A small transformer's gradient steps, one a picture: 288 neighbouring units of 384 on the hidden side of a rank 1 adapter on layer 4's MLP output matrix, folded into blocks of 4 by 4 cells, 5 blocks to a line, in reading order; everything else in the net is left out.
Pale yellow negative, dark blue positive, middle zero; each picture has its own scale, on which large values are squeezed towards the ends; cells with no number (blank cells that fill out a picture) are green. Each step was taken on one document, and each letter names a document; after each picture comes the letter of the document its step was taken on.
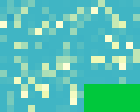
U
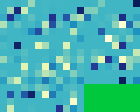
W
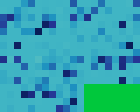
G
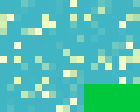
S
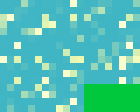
S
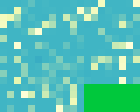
W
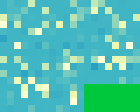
U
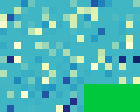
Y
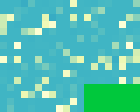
S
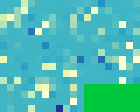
G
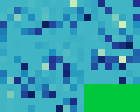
G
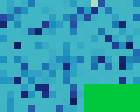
U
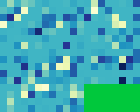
U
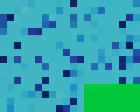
S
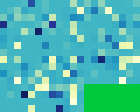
G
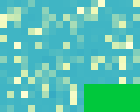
W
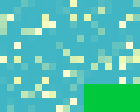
S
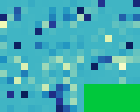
W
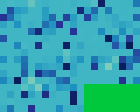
U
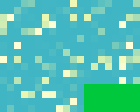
S
